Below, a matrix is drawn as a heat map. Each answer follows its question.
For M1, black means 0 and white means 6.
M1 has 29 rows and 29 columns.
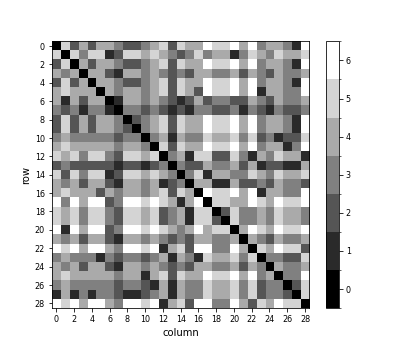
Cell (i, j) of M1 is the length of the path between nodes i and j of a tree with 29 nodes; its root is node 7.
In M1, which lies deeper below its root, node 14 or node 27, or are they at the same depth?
the same depth
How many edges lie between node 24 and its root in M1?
1
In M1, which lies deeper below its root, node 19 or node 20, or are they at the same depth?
node 20
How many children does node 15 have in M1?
3
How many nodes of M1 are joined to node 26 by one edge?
2
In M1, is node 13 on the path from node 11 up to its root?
yes
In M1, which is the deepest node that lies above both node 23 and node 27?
13
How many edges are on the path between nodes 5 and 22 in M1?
6
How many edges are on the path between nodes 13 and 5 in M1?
2
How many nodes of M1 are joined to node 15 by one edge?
4
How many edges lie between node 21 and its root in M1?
1
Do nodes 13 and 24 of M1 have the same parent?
yes
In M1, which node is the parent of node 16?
23
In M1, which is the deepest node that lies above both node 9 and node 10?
13
